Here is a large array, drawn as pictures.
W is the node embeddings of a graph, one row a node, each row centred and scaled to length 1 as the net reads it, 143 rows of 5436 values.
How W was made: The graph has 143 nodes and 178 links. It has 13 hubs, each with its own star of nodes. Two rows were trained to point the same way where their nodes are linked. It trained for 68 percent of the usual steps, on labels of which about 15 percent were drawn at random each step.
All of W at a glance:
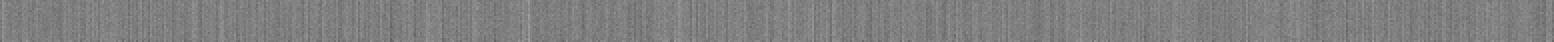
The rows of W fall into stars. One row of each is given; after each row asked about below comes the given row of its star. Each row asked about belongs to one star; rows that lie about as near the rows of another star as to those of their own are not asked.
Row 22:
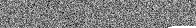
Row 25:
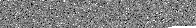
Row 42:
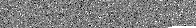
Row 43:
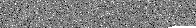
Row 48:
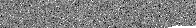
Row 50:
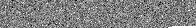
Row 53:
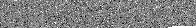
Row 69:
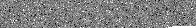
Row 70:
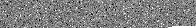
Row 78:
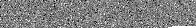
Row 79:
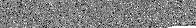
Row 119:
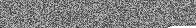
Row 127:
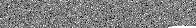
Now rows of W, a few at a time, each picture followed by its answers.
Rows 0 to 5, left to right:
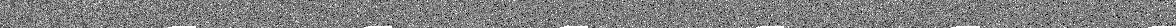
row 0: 50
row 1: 119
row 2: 48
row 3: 43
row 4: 22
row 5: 119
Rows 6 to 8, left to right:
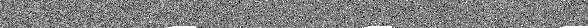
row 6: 48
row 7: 79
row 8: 53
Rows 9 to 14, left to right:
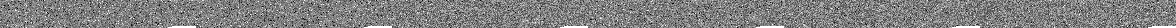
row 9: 22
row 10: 119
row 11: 69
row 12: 42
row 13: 79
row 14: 69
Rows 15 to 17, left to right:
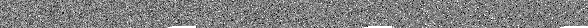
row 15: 22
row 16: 53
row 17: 127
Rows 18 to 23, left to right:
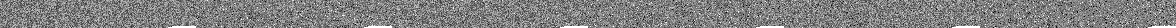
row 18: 79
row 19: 78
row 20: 70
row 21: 78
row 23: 70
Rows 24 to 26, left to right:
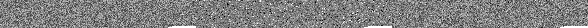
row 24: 127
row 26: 50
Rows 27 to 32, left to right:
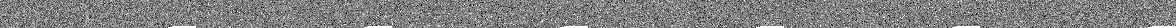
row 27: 78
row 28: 22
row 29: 48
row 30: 53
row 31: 127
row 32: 53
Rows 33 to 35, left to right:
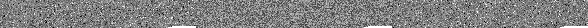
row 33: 53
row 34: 42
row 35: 69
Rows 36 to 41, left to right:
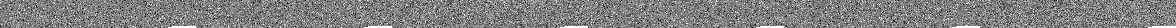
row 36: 50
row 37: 25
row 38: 69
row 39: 79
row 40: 53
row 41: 25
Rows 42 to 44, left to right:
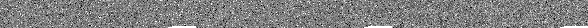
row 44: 79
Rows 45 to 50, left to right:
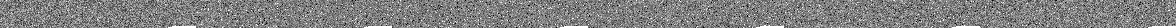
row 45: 127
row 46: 50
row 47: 42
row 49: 48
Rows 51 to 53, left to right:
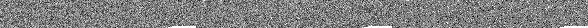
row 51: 127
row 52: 69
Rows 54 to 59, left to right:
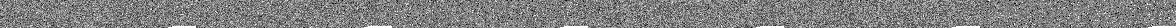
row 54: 48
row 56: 43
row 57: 50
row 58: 22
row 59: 42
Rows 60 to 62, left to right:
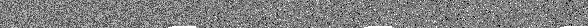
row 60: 43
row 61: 50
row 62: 127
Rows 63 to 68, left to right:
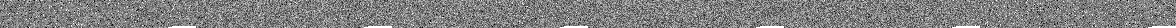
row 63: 78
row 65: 48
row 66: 43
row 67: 53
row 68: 43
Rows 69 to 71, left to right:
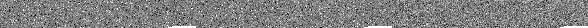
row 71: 127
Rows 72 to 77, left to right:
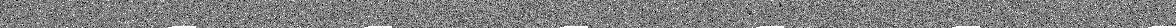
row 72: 25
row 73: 78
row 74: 78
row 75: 119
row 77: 50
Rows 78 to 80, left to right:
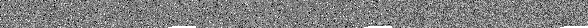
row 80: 50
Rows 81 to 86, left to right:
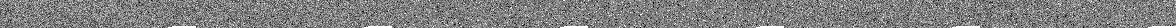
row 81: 42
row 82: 48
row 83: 53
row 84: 42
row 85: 119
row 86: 119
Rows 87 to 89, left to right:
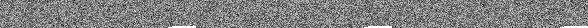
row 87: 50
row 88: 69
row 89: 43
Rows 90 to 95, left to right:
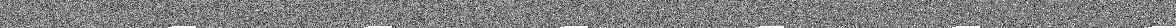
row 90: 48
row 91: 78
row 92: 50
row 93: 119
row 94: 50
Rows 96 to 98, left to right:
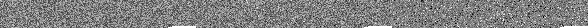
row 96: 53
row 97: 43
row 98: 42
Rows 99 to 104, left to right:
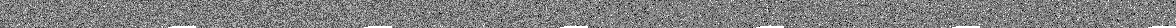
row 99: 119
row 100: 25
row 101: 70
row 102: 79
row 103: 69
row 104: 79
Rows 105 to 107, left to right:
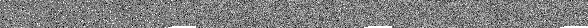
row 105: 25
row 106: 78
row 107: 53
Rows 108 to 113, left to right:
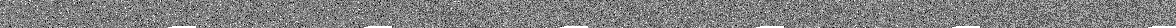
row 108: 25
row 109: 119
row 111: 25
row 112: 78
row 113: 78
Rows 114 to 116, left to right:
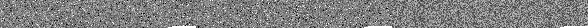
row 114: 25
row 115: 53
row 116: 50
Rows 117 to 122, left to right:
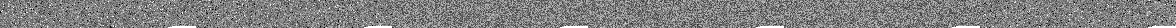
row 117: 22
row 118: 22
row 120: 22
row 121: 48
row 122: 43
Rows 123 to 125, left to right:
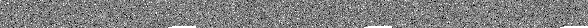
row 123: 70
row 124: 22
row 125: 70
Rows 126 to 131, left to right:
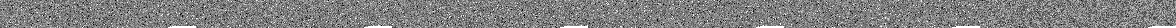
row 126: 119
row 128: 53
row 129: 48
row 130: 42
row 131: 70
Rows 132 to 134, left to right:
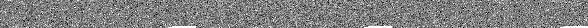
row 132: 50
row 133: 70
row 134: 127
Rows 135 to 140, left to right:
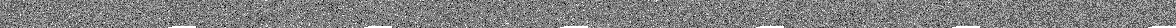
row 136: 78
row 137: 43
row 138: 127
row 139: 69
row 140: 70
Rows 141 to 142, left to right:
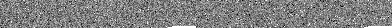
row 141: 79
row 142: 78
